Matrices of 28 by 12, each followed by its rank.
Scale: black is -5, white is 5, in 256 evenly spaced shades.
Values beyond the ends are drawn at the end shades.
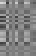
one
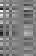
one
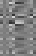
two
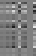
one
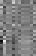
two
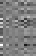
two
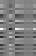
one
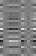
one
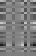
one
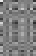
two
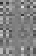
two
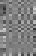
two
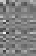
two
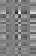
one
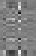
two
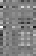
two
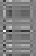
one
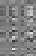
two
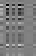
one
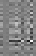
two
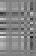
one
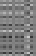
one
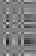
one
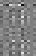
two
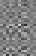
two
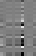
one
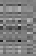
two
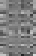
two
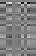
one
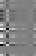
one
